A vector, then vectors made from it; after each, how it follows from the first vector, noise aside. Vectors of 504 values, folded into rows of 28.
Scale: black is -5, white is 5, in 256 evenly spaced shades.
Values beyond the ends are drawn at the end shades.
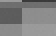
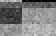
scaled up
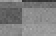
copied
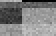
scaled up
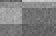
negated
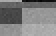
scaled up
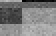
scaled up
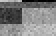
scaled up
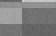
negated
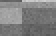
negated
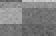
negated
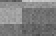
negated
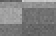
negated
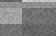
negated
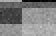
scaled up
